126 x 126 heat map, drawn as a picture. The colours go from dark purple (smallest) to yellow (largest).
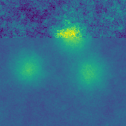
No regular stripes run through it. The ninth with the lowest average is the top left. Three bumps rise from the field. Most values sit low, with a long tail of high ones. A horizontal seam about 30% of the way down splits the table, and the bottom part is calmer. No row or column stands out.
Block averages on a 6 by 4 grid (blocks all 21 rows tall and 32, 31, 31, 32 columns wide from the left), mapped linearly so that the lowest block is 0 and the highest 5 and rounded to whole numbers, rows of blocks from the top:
0 0 2 1
1 2 5 1
2 2 4 1
3 3 4 2
1 1 2 1
1 1 1 1
